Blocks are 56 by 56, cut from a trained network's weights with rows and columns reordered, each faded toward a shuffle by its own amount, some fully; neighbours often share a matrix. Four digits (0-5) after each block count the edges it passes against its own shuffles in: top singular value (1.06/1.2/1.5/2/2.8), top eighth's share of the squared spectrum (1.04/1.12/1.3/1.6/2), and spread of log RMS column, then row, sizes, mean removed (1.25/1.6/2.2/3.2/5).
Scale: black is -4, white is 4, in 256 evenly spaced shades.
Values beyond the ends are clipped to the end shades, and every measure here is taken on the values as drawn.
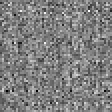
2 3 0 2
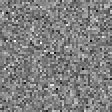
0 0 0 0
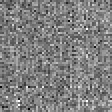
2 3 0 1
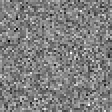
0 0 0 0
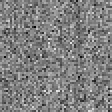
2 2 0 1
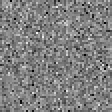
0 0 0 0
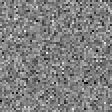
0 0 0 0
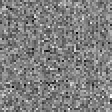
1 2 0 1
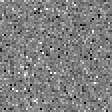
0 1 0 0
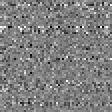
3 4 0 3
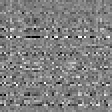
4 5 0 4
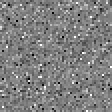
0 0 0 0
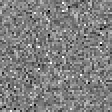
1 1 0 0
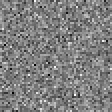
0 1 0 0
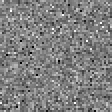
0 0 0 0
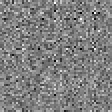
3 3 2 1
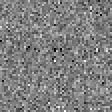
1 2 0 0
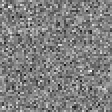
2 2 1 1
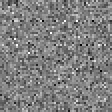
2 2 1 1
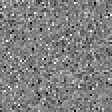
1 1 0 0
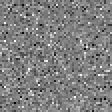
1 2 0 1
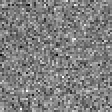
2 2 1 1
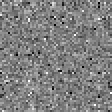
2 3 1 1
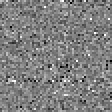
2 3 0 2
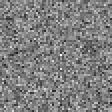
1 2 0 0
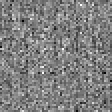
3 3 1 2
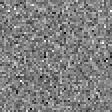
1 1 0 0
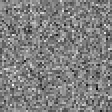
2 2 0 1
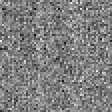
2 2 0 1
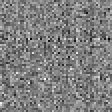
2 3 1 2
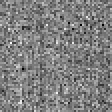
3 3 0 1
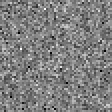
1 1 0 0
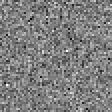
0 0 1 0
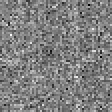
2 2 0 1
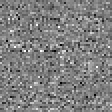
3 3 1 2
